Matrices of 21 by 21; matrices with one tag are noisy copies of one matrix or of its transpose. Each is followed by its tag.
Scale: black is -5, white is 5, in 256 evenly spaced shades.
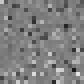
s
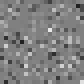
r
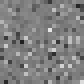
r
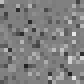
s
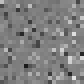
s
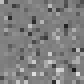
s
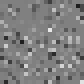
r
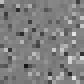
s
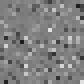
r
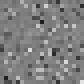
r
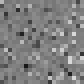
s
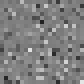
r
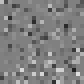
s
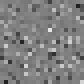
r
